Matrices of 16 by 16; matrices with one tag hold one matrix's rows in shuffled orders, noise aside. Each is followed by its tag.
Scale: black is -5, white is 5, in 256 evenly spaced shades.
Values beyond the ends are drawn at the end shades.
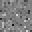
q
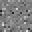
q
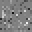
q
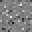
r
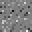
q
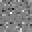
r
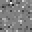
r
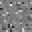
r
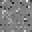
q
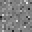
q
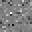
r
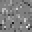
q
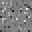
q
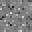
r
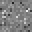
q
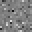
r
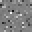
r
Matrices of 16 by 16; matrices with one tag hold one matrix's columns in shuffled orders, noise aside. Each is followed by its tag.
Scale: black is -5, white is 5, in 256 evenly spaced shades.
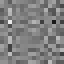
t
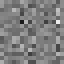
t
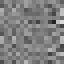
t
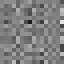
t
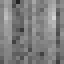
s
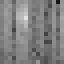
s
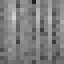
s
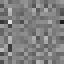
t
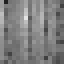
s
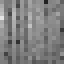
s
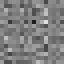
t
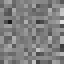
t
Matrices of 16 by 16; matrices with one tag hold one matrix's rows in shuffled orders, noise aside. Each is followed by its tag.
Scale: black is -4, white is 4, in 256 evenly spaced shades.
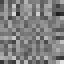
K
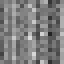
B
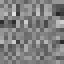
K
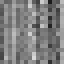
B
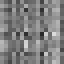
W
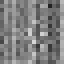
B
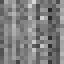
B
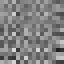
K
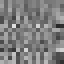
K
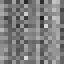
W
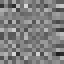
K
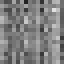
W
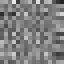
K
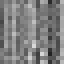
B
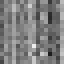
B
